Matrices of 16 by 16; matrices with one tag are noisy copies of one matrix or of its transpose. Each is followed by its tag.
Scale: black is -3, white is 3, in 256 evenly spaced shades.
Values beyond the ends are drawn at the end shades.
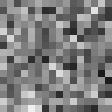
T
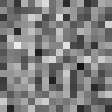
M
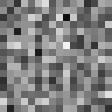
M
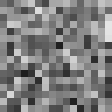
T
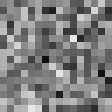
T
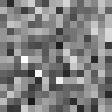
T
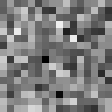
T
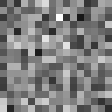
M
